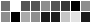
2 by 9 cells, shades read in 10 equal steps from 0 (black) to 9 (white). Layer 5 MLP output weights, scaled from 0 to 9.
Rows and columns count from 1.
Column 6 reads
3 1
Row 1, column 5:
5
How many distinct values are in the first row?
6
